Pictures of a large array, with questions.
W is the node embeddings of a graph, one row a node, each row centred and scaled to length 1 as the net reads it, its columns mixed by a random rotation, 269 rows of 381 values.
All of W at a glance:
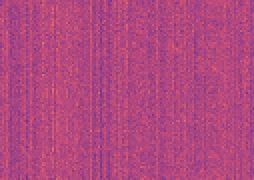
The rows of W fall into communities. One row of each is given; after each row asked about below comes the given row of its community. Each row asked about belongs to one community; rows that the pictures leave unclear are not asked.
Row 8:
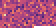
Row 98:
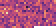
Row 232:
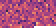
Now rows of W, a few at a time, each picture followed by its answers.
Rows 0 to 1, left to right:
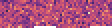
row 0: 232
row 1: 232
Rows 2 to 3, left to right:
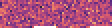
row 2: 8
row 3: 232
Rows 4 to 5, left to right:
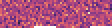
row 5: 232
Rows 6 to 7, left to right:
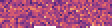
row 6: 232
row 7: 232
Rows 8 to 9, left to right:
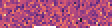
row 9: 8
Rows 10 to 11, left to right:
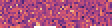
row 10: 232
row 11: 98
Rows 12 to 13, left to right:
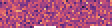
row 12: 8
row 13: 98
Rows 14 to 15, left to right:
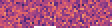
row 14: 8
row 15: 8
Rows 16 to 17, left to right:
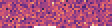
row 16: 8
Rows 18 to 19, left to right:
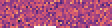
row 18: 98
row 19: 8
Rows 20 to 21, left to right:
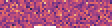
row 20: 98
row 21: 8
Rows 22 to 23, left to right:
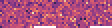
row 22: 232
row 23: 8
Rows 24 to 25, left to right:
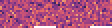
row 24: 232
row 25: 98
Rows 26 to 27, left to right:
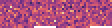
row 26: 232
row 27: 98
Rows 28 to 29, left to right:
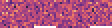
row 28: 98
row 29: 8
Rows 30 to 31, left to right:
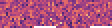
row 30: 8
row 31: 8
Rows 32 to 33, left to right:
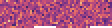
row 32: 98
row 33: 232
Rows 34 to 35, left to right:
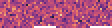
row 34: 8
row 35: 8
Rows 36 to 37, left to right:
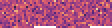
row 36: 98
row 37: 98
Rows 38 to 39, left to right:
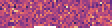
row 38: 98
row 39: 232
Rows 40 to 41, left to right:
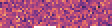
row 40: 8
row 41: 98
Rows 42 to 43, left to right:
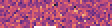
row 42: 232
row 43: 8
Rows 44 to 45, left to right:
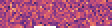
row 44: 232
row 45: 98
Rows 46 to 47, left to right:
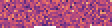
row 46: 98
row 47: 98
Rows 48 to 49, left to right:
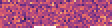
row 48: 8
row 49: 8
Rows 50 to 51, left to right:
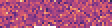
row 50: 98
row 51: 232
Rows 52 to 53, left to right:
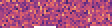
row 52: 98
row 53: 232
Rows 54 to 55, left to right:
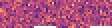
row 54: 8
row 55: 98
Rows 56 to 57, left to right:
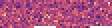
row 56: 8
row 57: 8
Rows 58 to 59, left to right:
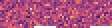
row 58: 232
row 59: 8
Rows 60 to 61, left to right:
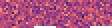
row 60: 98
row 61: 232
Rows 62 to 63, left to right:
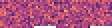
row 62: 8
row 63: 232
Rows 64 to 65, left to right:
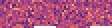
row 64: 232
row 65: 232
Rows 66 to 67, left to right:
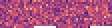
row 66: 232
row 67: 232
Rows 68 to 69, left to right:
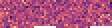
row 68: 98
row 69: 232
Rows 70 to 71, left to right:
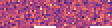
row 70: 98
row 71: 232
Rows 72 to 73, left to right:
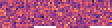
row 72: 8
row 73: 8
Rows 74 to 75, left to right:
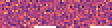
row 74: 98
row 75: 98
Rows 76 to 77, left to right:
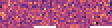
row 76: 8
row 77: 232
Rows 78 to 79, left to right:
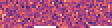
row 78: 8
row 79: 8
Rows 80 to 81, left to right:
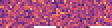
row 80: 232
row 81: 8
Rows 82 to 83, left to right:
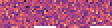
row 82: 98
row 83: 232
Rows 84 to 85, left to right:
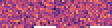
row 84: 232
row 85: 232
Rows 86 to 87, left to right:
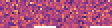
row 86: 98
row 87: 232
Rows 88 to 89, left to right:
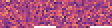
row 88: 98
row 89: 8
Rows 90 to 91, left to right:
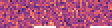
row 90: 98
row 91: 8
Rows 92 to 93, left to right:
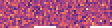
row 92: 98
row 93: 232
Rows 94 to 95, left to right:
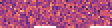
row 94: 232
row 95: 98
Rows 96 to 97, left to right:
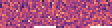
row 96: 8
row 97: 98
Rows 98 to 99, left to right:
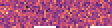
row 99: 232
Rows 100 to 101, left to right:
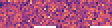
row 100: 8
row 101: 232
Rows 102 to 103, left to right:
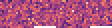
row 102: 232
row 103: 98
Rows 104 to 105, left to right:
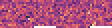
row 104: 232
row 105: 232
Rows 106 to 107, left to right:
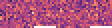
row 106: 232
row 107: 98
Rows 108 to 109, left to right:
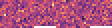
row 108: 8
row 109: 98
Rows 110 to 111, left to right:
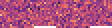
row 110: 98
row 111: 8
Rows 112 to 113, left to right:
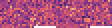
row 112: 232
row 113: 232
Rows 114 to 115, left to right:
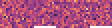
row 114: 8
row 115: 232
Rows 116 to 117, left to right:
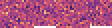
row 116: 98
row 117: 98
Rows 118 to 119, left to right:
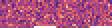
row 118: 232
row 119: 8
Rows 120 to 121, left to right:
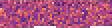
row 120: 8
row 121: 232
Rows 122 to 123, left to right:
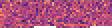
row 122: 8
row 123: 232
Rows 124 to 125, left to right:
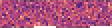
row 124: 98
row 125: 8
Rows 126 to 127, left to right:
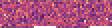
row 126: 8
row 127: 8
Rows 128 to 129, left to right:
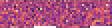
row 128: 98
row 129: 232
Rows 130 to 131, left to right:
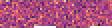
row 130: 98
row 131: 98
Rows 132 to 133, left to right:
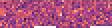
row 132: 8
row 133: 8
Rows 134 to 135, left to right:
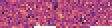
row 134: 232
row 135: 8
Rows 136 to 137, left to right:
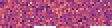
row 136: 8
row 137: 8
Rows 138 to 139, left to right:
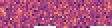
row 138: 8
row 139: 8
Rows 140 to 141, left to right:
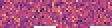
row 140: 8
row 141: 8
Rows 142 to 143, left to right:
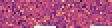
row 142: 232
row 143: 98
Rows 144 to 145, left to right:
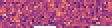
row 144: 8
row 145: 8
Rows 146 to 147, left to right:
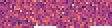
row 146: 232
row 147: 98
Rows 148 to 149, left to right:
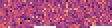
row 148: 8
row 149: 232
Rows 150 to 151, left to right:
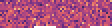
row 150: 232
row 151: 98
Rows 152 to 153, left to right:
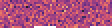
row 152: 98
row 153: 232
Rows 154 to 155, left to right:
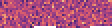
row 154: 8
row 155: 98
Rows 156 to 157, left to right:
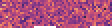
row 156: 8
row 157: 232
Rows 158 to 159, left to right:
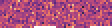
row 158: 232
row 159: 98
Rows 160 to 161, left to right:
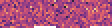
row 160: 98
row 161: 232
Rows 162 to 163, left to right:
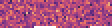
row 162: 232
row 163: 8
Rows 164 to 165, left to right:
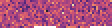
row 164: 98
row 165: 98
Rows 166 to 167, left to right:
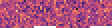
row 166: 98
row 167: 8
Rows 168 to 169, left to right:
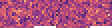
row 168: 8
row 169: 232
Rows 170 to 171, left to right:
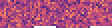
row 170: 8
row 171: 232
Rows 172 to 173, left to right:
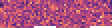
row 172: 8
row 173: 232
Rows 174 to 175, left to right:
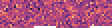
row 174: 98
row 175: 8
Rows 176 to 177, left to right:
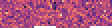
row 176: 232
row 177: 8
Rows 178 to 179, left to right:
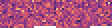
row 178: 232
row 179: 8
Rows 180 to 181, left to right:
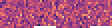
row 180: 8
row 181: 8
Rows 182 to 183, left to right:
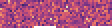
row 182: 8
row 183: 232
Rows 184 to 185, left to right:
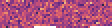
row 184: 98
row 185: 8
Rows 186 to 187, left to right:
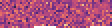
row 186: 98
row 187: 232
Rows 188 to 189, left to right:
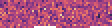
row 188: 8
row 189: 8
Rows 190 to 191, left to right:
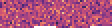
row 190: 8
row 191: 98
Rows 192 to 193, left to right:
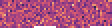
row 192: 8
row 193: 98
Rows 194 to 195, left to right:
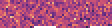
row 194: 8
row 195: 8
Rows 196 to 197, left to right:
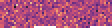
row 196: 98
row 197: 8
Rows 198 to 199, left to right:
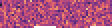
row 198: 8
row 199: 232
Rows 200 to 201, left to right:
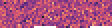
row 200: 8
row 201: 232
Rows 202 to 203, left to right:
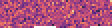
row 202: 8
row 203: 98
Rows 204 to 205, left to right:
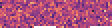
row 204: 8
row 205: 8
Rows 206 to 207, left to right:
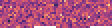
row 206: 232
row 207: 8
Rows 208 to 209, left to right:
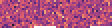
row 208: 98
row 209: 8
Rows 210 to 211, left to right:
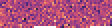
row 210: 8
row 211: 98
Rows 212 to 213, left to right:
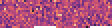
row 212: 98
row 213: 8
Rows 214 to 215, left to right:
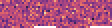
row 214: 98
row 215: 232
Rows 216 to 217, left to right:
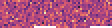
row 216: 98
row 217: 8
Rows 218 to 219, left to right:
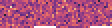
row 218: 232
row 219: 8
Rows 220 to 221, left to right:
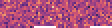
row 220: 8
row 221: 8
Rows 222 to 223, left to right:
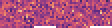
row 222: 8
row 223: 98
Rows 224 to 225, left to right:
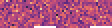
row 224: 98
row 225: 232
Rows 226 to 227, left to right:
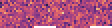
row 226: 8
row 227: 98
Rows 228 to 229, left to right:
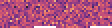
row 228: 98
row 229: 232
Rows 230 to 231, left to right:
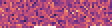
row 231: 232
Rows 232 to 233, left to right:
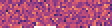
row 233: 232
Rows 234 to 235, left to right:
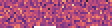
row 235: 98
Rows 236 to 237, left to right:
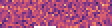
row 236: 232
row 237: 232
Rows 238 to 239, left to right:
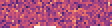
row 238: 98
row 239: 8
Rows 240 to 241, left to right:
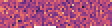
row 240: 98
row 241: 98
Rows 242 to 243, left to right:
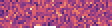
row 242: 232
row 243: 8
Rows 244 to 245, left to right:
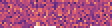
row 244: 232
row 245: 8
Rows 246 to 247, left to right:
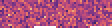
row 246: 232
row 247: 8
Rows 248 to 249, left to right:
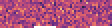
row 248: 232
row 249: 98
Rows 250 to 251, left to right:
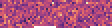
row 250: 8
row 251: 8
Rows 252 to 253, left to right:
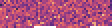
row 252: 8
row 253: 232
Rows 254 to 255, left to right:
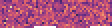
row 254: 232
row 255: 232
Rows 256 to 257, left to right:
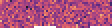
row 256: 98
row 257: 232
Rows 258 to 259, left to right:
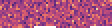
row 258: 232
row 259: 98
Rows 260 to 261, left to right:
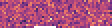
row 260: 8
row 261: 232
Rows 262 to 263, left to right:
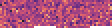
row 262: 8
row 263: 8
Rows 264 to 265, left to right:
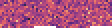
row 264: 8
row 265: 232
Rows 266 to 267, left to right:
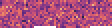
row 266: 8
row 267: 98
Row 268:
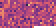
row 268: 8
